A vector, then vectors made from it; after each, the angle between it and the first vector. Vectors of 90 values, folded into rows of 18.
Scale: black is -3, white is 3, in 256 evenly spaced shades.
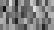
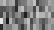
partly aligned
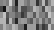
nearly parallel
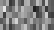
nearly opposite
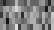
orthogonal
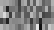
orthogonal
